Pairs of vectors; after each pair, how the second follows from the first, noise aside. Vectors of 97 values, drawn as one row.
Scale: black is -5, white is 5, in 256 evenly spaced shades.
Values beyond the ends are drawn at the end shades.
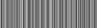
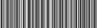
scaled up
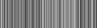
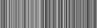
wrapped around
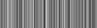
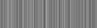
shrunk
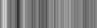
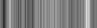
wrapped around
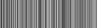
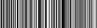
scaled up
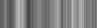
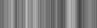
wrapped around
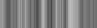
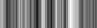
scaled up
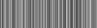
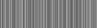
shrunk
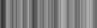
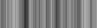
wrapped around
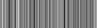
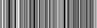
scaled up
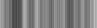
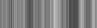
wrapped around
